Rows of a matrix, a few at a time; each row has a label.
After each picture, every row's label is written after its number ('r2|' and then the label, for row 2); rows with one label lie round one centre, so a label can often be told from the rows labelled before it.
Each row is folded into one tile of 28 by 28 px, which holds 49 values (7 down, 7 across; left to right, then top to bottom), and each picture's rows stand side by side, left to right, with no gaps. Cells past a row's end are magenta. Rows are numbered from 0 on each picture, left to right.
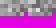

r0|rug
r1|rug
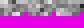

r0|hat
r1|hat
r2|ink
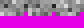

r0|ink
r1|ink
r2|hat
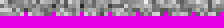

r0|rug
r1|ink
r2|ink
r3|ink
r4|rug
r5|hat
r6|hat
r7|hat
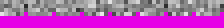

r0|ink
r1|rug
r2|rug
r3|hat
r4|hat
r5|ink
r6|hat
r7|ink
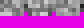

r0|ink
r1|hat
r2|ink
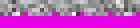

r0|hat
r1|rug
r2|hat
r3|rug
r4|hat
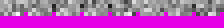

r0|hat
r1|ink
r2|ink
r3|ink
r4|hat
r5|rug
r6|ink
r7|hat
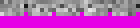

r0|ink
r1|rug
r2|rug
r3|rug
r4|ink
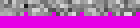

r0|ink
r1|rug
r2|hat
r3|rug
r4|hat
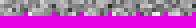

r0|rug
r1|ink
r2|hat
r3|ink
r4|ink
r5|hat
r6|ink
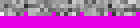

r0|ink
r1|rug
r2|hat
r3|ink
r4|hat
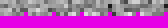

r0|rug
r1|rug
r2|hat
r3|ink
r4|hat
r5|ink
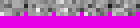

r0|ink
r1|rug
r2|rug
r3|ink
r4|ink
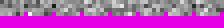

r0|ink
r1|ink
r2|rug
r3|rug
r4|hat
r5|rug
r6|ink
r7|rug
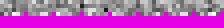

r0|hat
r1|hat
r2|ink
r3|rug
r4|ink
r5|hat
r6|hat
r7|hat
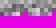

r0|hat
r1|rug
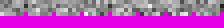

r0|ink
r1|rug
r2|rug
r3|ink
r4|rug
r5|hat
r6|hat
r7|ink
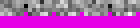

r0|ink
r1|hat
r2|hat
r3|ink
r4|hat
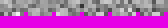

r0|hat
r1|rug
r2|ink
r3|hat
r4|rug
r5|hat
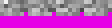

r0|rug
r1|rug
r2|rug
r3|rug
